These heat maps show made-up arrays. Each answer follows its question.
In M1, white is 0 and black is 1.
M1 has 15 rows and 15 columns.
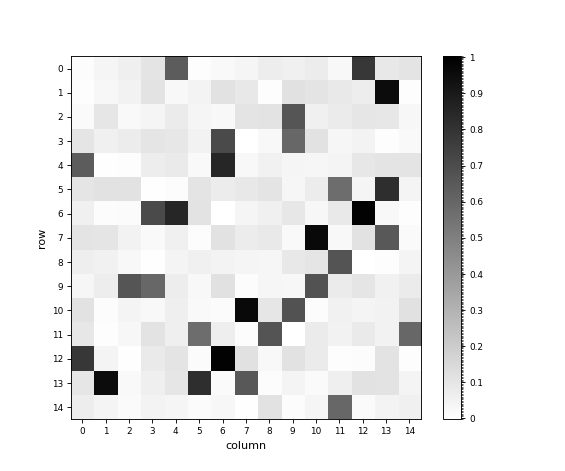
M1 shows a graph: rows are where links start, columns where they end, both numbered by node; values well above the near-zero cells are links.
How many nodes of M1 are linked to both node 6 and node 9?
1
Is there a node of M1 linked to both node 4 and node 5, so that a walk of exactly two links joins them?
no
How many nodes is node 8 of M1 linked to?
1
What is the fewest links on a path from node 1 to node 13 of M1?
1
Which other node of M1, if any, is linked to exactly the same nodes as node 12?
node 4
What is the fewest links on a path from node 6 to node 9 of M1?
2
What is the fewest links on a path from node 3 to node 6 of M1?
1
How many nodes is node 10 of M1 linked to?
2
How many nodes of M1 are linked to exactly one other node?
4
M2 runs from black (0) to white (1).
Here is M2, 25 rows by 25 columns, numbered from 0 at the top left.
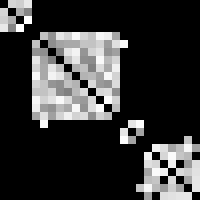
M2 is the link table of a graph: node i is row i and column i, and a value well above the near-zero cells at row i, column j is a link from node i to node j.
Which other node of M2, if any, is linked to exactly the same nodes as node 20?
node 22
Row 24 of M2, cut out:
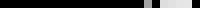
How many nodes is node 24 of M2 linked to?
5
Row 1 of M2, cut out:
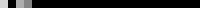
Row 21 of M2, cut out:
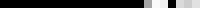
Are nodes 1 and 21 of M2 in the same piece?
no
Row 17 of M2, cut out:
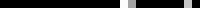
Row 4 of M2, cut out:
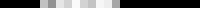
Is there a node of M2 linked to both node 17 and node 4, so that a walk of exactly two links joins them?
no
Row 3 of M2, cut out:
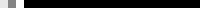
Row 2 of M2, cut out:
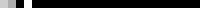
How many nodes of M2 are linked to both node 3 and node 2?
2
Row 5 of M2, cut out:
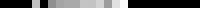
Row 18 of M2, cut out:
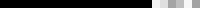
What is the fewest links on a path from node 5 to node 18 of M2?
4
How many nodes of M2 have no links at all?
0
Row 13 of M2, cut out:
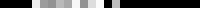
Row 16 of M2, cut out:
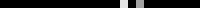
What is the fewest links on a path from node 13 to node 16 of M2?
3
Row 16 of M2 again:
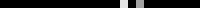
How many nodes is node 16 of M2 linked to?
2
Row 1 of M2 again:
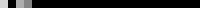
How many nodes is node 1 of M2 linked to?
3
